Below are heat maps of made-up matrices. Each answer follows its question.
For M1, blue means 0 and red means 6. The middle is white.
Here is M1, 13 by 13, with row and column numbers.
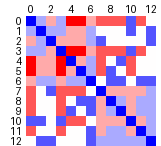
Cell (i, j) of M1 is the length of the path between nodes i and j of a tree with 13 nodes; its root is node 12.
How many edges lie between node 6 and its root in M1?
1
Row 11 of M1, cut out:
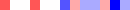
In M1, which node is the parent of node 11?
6
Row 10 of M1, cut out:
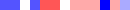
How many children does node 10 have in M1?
2
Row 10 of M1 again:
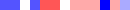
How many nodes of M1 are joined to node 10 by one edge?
3
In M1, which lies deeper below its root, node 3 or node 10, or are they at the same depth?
node 3
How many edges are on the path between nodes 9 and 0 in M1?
5
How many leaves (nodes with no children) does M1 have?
6
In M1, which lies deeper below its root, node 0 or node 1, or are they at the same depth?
node 0
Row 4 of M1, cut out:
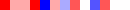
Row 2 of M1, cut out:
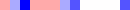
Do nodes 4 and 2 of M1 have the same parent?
no
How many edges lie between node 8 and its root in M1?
2
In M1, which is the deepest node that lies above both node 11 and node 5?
6
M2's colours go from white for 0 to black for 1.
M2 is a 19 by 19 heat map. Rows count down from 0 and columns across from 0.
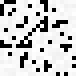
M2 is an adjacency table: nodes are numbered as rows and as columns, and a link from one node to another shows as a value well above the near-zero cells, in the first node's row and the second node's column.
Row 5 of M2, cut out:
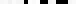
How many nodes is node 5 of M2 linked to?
6
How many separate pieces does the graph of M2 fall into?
1
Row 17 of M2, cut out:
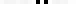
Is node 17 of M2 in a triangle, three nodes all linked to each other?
no
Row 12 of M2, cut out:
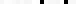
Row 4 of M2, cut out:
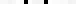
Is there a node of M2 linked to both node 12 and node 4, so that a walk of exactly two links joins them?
no
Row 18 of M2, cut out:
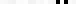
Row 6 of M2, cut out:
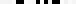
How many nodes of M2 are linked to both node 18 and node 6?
1
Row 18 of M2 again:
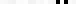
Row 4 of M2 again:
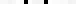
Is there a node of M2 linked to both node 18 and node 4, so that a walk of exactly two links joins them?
no
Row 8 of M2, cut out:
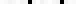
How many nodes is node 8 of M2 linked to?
2
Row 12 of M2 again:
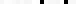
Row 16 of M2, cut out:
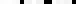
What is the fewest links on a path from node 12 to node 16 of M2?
1
